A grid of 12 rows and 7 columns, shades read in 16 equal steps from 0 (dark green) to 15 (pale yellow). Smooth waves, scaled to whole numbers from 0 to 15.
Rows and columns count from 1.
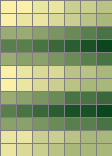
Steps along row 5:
down same down down down down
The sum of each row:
93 89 48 20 47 87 85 41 16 43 83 80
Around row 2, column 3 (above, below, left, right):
14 8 14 13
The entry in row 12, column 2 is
13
